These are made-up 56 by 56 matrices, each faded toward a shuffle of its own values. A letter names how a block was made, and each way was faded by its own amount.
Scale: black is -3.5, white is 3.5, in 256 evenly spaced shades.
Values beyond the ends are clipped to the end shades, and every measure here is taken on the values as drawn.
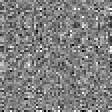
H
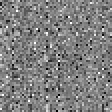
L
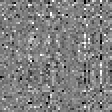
L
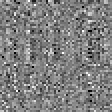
H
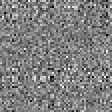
H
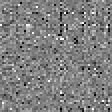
L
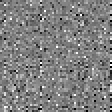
L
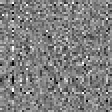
H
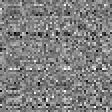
H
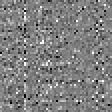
L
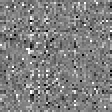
L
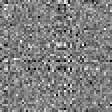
H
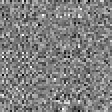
H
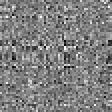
H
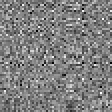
H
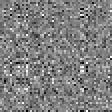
H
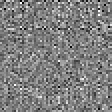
H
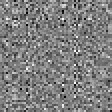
H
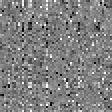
L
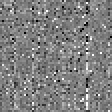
L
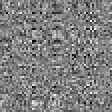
H
